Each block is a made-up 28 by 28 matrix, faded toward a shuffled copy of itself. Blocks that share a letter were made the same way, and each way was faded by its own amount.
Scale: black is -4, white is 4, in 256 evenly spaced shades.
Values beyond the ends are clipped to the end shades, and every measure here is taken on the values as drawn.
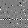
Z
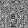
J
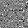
J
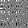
Z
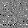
J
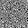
J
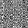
J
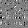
Z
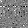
J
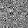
J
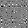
Z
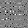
Z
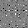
Z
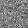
J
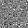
J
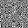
J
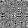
J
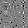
Z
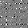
Z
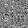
J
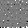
Z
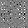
Z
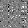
Z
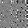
Z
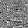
J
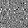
J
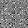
J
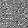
J
